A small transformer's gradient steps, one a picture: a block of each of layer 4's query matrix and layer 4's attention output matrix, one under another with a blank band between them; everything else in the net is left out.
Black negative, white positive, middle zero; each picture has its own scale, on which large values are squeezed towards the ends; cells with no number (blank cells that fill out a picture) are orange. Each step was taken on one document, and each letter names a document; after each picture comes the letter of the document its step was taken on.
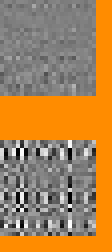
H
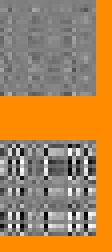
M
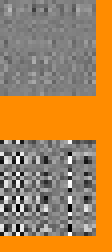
H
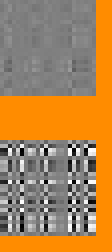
M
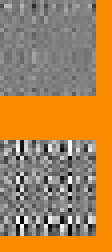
H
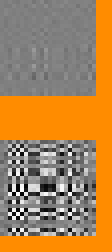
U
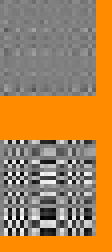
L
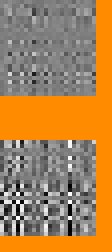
H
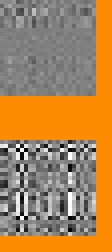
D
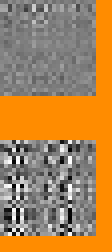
H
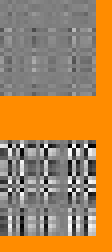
M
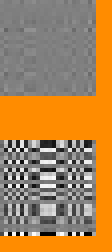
L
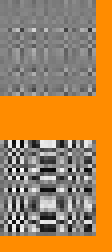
L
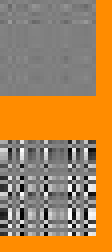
M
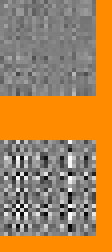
D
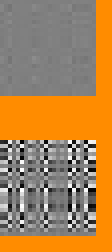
M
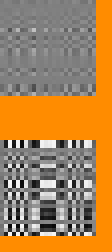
L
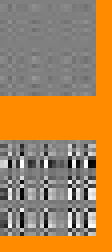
M
